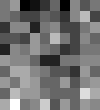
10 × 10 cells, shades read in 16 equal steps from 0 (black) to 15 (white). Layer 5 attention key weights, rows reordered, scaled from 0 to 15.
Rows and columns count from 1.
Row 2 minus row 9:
1 -5 -5 -5 -1 -1 -3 2 -2 -6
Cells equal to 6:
16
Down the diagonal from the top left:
7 6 8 9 7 2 5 5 13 8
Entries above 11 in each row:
0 0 0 0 0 0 0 0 1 2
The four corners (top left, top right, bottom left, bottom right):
7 7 10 8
